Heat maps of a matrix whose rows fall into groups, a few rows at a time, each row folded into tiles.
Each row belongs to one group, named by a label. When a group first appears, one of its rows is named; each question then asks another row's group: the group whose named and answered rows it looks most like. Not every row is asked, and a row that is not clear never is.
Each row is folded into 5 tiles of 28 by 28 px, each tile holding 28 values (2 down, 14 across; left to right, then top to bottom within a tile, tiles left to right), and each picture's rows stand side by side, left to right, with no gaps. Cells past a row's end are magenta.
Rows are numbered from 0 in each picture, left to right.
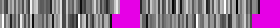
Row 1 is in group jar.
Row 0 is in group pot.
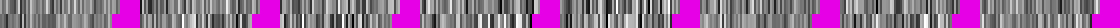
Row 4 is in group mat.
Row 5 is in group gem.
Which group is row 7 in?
pot
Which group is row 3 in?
pot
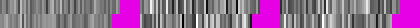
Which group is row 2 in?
jar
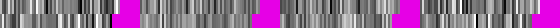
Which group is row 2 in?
mat
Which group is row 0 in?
pot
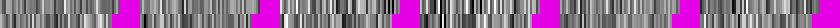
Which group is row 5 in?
jar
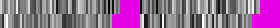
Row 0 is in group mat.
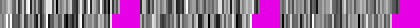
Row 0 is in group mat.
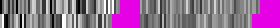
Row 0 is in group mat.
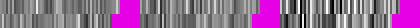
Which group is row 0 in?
pot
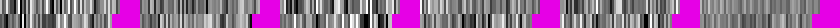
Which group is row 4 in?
pot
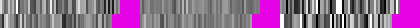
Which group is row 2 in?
pot
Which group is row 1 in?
jar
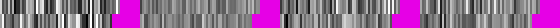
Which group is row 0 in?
pot
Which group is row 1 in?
mat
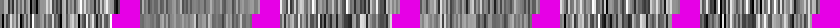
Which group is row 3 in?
gem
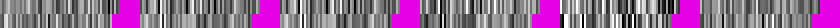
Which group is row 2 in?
gem
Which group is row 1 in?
gem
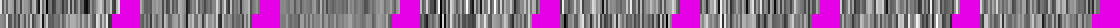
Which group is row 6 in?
pot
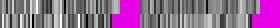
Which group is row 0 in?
pot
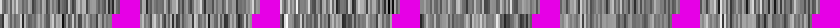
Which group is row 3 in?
pot
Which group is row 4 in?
gem
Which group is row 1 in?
pot
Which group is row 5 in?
gem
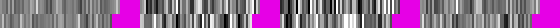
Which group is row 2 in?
mat
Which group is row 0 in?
pot
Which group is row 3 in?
pot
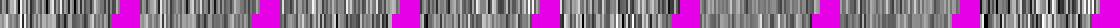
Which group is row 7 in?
mat
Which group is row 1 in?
gem
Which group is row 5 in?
pot
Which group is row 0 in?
gem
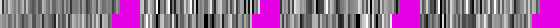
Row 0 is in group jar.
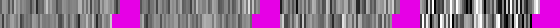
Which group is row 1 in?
mat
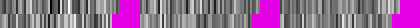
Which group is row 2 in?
mat
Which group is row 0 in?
mat
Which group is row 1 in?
gem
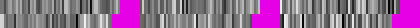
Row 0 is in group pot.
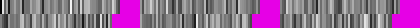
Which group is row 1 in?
jar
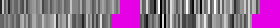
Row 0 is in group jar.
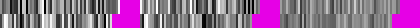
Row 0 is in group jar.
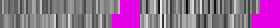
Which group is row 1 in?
gem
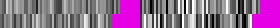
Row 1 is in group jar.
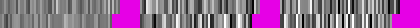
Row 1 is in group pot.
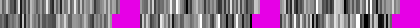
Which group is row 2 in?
pot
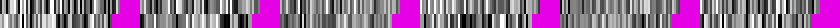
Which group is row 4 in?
jar
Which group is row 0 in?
gem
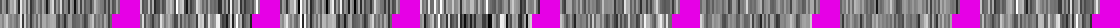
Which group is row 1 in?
pot
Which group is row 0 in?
gem
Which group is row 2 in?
gem
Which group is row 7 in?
pot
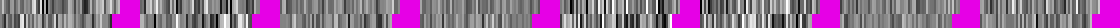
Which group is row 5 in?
jar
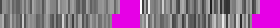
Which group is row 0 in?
mat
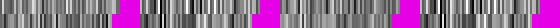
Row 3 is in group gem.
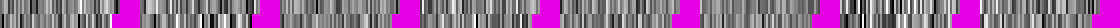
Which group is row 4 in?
mat
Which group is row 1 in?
pot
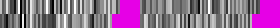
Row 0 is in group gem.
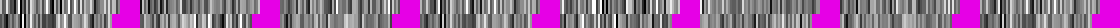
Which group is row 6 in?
mat
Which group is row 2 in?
mat
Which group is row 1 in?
jar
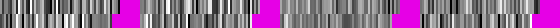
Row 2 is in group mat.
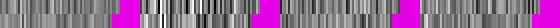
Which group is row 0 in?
gem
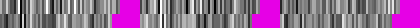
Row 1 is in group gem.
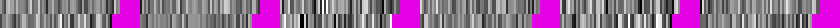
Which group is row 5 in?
jar
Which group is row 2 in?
jar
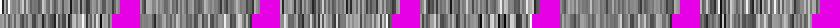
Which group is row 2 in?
jar
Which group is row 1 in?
pot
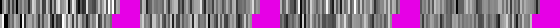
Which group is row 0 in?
mat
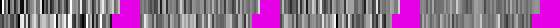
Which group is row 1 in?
jar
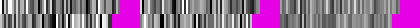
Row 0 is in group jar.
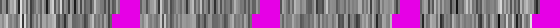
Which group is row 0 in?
gem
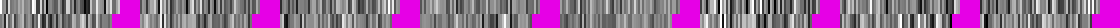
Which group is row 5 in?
gem
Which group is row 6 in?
pot
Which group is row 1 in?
gem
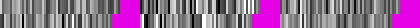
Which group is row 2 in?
gem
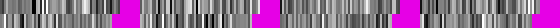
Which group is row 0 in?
jar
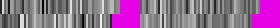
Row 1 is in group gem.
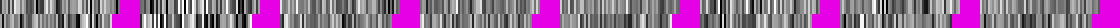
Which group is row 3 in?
pot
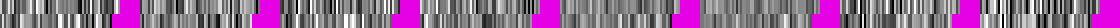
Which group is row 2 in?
mat
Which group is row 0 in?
pot
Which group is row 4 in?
pot
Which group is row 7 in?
gem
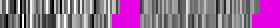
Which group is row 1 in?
mat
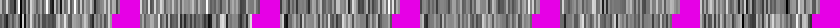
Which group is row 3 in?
mat
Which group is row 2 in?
mat
